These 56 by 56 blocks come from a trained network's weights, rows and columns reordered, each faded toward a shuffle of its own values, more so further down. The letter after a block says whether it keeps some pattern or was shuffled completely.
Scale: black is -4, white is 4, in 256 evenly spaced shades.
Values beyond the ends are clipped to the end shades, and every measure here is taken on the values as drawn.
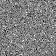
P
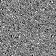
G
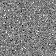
P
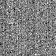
G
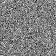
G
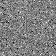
P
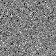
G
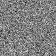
P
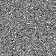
P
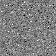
G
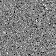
P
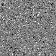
G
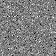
G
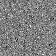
P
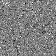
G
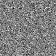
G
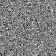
G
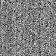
G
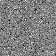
P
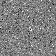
P
